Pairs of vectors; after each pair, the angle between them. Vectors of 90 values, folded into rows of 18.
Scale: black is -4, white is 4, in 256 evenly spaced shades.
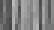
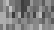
partly opposed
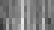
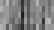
nearly opposite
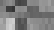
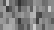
partly aligned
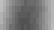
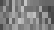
partly opposed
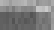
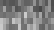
partly opposed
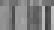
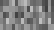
orthogonal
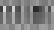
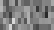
orthogonal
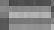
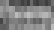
nearly parallel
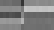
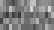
partly aligned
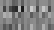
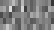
partly opposed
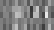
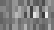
nearly parallel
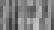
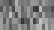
orthogonal
